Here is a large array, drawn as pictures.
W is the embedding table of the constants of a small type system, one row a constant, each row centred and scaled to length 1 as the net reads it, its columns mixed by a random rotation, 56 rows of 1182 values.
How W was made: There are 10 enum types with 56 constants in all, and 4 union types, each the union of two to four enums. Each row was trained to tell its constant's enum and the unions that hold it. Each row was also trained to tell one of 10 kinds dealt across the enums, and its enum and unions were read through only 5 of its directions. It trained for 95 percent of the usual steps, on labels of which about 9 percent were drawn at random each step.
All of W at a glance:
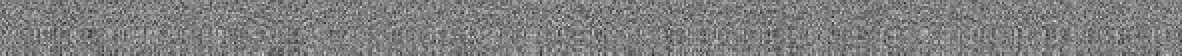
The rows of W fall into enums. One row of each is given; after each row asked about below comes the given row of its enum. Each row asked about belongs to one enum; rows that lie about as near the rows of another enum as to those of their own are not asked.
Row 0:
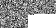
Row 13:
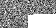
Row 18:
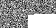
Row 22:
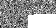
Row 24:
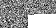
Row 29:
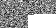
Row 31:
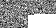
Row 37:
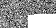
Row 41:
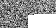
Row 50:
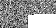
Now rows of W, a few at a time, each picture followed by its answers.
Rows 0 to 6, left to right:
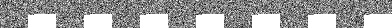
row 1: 37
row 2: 29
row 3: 37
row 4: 31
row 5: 29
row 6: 22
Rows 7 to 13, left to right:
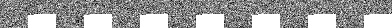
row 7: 29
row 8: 22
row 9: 24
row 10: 50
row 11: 31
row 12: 50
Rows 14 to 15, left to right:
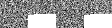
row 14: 18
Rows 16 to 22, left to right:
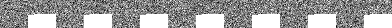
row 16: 31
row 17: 18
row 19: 37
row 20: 29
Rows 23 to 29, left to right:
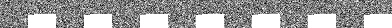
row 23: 31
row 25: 13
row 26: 37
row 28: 24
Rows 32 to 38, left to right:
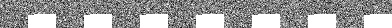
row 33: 31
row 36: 24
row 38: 29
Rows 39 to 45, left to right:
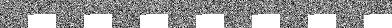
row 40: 50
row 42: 50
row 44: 50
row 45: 18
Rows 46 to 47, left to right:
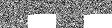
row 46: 37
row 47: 24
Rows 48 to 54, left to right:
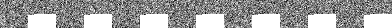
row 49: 50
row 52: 37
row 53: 29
